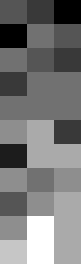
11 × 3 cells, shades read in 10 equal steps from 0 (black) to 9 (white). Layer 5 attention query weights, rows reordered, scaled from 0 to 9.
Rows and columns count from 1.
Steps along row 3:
down down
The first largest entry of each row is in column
1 2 1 2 1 2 2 1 3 2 2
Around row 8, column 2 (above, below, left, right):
6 5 5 5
